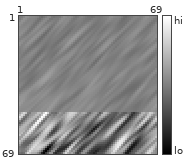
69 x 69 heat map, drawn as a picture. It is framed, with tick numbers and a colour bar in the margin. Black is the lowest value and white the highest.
Grain: diagonal, up to the right. Ninth with the lowest average: bottom middle. Ninth with the highest average: bottom left. Histogram: heavy tails on both sides. Seam: horizontal, 70% of the way down, the top part calmer. Slope: none.
